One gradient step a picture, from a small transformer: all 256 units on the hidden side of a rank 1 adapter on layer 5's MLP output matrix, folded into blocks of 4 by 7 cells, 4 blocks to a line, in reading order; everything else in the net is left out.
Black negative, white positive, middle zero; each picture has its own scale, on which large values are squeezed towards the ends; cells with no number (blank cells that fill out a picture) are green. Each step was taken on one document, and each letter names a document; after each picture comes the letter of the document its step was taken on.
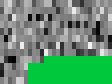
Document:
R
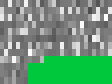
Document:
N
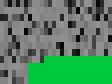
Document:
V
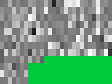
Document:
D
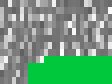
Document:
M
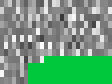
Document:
D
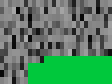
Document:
D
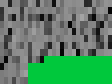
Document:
M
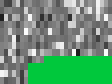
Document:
V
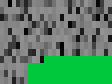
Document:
V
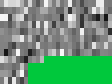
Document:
V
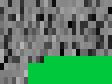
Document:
M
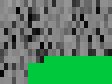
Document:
D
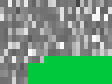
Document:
N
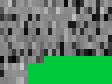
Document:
R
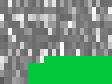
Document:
M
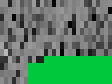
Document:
M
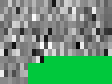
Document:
D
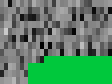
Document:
D
